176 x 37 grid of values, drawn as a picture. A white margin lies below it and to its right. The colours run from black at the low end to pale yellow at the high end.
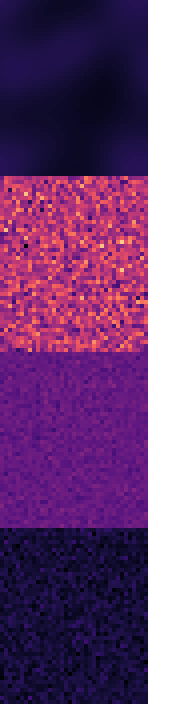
The table splits into 4 rows of 1 panel. Panel 1,1: very low, smooth, faint in contrast. Panel 2,1: middling, fine-grained, strong in contrast. Panel 3,1: low, fine-grained, faint in contrast. Panel 4,1: very low, fine-grained, faint in contrast.
